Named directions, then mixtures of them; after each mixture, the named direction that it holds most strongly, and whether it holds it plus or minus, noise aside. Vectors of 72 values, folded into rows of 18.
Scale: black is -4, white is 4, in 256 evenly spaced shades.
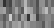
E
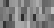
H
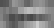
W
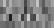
E, minus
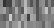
E, plus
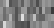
H, minus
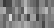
E, plus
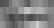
W, plus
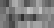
W, plus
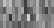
E, minus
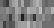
H, plus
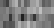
H, plus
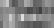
W, minus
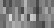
E, plus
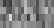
E, plus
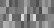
H, minus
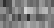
E, plus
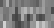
H, minus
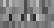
E, minus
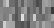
H, minus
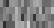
H, plus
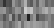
E, plus
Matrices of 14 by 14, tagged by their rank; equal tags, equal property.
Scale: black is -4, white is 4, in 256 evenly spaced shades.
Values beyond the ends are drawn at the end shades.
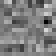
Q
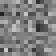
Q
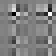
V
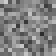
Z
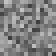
Z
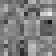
Q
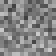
Z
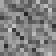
Z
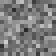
Z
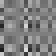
V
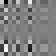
V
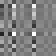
V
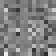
Q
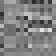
Q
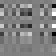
V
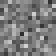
Z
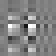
V
